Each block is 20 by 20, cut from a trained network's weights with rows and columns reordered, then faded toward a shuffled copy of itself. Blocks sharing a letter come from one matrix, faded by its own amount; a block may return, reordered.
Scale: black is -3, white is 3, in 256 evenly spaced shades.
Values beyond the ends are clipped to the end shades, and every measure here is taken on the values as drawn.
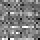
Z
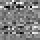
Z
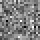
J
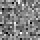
J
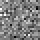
J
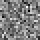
J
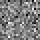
J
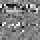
Z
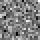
J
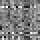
Z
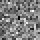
J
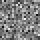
J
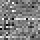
Z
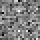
J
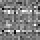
Z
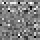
Z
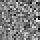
J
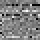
Z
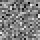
J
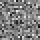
J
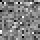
Z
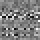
Z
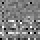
Z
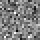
J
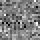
J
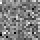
J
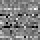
Z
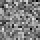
J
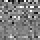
Z
